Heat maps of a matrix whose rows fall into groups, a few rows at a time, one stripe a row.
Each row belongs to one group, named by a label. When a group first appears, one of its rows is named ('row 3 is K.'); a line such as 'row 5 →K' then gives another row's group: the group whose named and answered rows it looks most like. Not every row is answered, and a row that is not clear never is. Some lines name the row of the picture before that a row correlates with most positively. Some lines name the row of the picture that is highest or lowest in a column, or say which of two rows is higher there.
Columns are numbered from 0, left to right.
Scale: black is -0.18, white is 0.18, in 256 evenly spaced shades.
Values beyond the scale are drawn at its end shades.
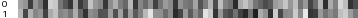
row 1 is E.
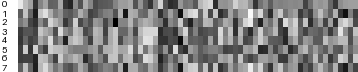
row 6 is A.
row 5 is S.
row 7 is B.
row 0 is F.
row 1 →B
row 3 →A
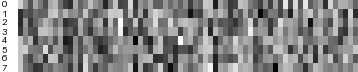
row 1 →S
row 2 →B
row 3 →B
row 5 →F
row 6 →E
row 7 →F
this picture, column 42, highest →7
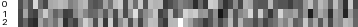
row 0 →S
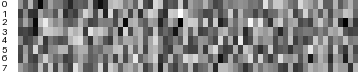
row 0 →F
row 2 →B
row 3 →A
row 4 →A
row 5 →S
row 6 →B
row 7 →A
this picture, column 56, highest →0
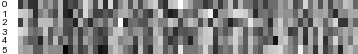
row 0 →B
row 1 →F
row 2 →B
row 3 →F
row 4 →F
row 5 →F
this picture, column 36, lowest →2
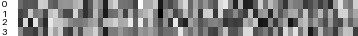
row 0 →A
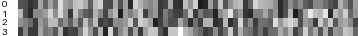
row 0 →A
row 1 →A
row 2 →E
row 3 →B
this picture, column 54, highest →2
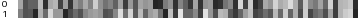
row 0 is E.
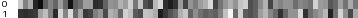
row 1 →A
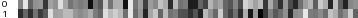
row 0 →S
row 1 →S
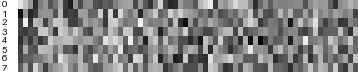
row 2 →S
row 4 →S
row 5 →B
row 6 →A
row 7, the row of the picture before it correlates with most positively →0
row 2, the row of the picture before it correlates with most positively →0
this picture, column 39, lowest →0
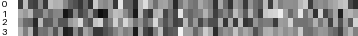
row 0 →E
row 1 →F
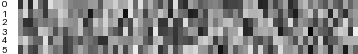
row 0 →S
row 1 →S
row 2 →A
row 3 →A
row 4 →F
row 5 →B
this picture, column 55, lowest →1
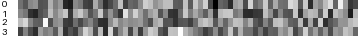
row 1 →A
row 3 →B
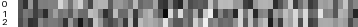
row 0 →A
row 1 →E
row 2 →E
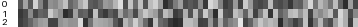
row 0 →S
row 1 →E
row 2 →A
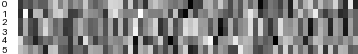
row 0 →S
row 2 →B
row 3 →B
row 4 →F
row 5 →E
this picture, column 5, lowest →5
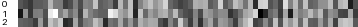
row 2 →E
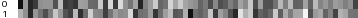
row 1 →E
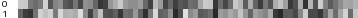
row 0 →F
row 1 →A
